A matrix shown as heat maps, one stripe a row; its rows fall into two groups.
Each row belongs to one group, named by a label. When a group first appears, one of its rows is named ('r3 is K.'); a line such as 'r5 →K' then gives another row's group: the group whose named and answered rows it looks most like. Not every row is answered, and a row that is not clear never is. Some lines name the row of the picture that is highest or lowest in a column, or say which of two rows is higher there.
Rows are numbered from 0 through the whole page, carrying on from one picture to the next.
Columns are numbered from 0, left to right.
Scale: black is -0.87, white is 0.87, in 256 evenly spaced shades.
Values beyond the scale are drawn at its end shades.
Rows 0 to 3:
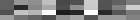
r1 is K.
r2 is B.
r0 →B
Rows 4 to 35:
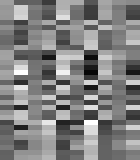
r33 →K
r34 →B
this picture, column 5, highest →15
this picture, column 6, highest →28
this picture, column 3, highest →28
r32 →K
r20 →K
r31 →B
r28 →B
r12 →K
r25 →K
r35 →B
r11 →K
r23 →B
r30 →B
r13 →B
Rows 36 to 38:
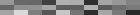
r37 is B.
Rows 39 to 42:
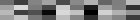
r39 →K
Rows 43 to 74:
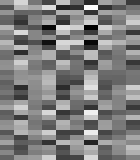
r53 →K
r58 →B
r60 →K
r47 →K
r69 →B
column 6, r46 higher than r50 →Yes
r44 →B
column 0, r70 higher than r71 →No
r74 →B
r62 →K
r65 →B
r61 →K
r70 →K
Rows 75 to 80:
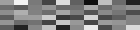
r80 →K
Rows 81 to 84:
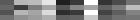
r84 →B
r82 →K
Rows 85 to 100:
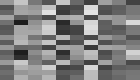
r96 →K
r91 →B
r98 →B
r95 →K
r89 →K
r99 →B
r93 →B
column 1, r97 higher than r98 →Yes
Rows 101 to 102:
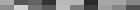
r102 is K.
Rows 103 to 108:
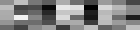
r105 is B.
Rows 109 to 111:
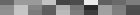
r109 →B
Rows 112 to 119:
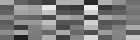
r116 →B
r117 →K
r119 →K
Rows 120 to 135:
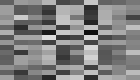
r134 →K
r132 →B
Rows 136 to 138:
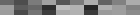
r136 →K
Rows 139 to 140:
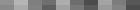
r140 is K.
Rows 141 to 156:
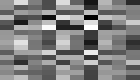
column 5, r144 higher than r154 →Yes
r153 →K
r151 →B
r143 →B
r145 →K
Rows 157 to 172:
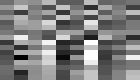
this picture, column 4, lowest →168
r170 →B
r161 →B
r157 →B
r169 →B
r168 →K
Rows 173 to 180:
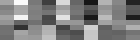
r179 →B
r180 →B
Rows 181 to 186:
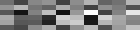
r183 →K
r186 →K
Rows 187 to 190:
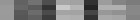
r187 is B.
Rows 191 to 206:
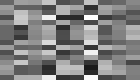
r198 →K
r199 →B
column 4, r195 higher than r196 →Yes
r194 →B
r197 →K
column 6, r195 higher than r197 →No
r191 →B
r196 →K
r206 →B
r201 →B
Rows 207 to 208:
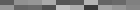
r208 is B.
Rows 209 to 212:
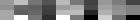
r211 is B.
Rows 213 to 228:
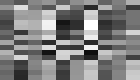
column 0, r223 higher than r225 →Yes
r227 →K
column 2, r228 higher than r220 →No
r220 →B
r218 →B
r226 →K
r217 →B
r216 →B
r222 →B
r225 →K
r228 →K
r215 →B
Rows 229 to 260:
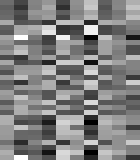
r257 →K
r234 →B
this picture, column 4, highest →236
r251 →B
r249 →B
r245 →K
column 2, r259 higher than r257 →No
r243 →B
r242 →B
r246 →B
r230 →K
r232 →K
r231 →K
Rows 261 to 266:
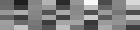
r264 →K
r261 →K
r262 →K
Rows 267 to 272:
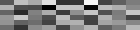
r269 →K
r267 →B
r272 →K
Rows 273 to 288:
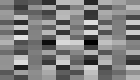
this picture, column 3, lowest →281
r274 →K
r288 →K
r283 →K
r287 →B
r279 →K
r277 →K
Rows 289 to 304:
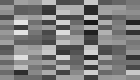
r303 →K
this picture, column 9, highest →303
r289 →B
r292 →B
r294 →K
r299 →B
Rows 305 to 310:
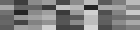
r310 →B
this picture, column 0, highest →306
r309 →K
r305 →K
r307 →K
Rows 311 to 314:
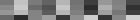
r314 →K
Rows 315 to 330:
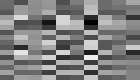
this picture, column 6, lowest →319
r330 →B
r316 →B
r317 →B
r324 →K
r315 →K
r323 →B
